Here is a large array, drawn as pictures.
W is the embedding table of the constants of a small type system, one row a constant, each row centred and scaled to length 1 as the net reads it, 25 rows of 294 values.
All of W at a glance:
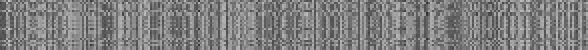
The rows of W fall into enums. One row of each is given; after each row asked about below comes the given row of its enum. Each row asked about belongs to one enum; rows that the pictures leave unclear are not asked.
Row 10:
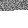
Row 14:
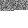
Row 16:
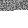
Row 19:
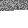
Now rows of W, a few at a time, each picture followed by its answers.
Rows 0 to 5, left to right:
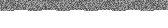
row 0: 14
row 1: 19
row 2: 10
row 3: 10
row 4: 16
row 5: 14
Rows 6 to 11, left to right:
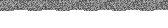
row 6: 19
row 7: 19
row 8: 16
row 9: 16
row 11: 16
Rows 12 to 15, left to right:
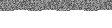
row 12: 10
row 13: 16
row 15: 16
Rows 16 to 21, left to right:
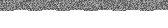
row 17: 10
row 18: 10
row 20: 14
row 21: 16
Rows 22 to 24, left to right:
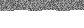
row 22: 14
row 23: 10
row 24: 10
